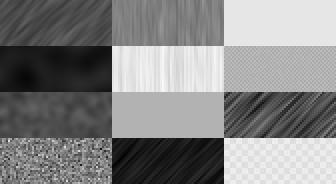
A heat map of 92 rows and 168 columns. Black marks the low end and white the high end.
It is made of 4 by 3 panels. Panel 1,1: low, slanting up to the right, faint in contrast. Panel 1,2: middling, streaked downward, faint in contrast. Panel 1,3: very high, flat. Panel 2,1: very low, smooth, faint in contrast. Panel 2,2: very high, streaked downward, faint in contrast. Panel 2,3: high, checkered, faint in contrast. Panel 3,1: low, blotchy, faint in contrast. Panel 3,2: high, flat. Panel 3,3: low, slanting up to the right. Panel 4,1: middling, fine-grained, strong in contrast. Panel 4,2: very low, slanting up to the right, faint in contrast. Panel 4,3: very high, checkered, faint in contrast.
